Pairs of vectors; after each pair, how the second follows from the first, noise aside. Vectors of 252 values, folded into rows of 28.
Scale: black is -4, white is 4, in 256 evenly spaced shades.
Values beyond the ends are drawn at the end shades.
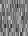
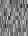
wrapped around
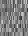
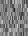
sign-scrambled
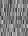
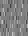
partly zeroed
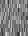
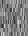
wrapped around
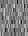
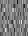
sign-scrambled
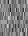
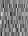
wrapped around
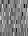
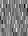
sign-scrambled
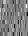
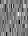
wrapped around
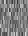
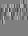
partly zeroed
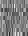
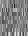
sign-scrambled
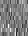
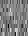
sign-scrambled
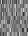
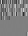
partly zeroed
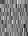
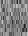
sign-scrambled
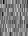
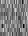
wrapped around
